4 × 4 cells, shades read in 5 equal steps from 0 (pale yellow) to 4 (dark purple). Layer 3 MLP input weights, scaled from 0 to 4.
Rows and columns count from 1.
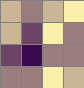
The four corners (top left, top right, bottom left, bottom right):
1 0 2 1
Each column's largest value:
3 4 2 2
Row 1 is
1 2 1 0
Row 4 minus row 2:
1 -1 0 -1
